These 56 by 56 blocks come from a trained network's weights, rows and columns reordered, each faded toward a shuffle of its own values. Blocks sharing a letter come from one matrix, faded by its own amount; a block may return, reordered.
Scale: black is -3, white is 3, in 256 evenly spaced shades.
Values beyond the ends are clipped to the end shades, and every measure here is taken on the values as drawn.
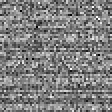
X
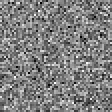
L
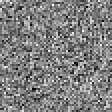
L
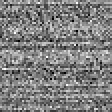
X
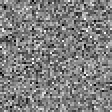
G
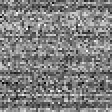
X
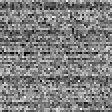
X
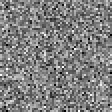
L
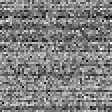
X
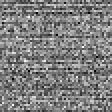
X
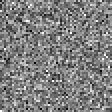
L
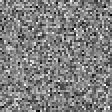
L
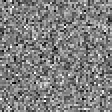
L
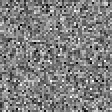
G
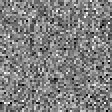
G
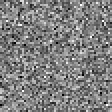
L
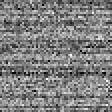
X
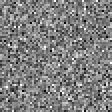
G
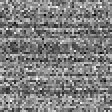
X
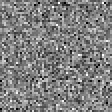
L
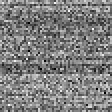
X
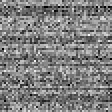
X
